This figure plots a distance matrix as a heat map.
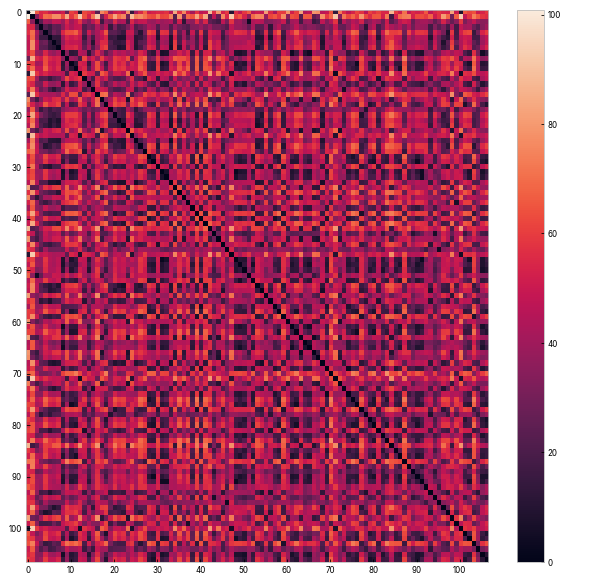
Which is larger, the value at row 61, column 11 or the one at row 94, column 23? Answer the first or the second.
the second
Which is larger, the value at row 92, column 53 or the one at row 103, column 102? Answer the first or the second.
the second
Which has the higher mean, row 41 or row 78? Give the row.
41
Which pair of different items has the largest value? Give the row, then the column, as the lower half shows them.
1, 0
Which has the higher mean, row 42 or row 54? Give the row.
42
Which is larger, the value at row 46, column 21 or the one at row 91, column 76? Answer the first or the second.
the first
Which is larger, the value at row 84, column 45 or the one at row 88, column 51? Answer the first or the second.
the first
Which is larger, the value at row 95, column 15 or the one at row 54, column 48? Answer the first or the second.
the second
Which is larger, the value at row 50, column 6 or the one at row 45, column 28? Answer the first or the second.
the second
